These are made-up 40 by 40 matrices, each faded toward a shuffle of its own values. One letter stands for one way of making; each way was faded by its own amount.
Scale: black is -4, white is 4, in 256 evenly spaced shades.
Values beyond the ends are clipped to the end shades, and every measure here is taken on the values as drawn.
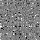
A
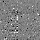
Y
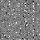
Y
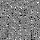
Y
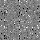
Y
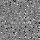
Y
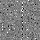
Y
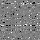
A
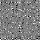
A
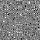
A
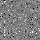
Y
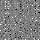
Y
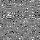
A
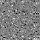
Y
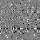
A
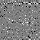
A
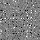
Y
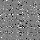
A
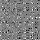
A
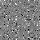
Y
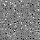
Y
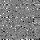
A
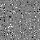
Y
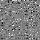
A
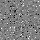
Y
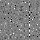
Y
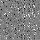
Y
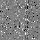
Y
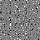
Y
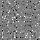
Y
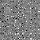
Y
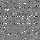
A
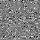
A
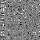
Y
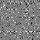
A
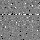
A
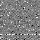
A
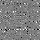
A
